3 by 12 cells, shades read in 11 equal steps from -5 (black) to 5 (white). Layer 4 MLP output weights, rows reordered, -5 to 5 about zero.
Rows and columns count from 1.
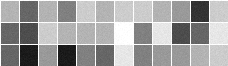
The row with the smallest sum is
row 3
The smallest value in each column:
-1 -4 1 -4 0 -1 3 0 1 -2 -3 3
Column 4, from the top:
0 2 -4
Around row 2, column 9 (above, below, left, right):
2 1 0 -2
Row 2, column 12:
4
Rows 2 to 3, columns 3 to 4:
3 2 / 1 -4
